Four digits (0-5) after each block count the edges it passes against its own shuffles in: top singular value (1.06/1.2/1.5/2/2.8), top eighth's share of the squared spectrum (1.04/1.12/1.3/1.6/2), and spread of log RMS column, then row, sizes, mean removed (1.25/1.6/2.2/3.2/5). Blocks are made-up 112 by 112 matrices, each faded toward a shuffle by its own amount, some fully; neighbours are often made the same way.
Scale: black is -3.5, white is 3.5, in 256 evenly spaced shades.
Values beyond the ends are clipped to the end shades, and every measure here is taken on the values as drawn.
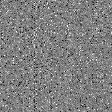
3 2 2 0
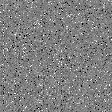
3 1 0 0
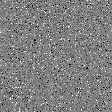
2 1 0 0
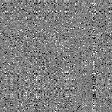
4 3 3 2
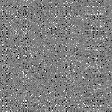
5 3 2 2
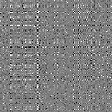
5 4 4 3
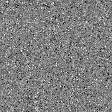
0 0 0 0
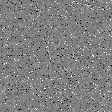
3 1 0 0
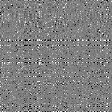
5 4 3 3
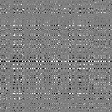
5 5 3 4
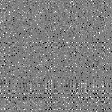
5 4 2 3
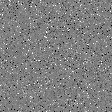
2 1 0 1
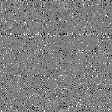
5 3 2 3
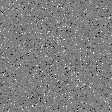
0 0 0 0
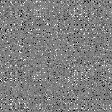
4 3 2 2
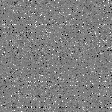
4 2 1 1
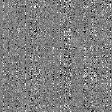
2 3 4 3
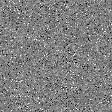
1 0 1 0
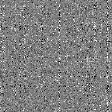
2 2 3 2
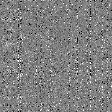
2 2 3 2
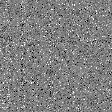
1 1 2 1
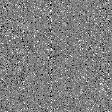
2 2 3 1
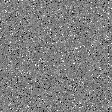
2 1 1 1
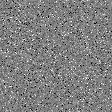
0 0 0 0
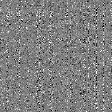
2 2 3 2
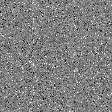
1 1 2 0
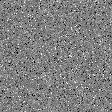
1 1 0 0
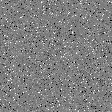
0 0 0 0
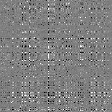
5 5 3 3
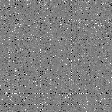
4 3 2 2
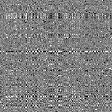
5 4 3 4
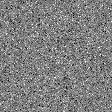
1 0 0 0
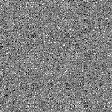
4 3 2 1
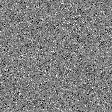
0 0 0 0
